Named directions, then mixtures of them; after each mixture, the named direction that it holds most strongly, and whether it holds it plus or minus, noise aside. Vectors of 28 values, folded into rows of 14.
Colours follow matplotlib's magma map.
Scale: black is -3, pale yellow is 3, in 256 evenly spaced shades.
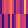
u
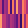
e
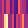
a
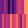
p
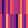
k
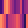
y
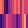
y, minus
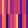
k, minus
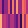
e, plus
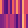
y, minus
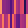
u, minus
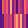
e, minus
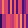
e, minus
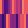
y, minus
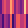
u, plus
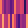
u, minus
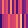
e, minus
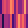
u, plus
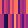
a, minus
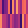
e, plus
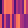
u, plus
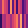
e, minus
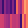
p, plus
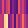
a, plus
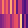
e, minus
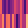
u, minus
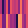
k, plus
